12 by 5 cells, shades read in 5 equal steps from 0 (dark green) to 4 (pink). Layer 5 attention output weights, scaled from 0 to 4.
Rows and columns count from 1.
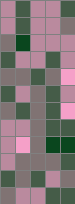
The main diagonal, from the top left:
3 1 3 1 4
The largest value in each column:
3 4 3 3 4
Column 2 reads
1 1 0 3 2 3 1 3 4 2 2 3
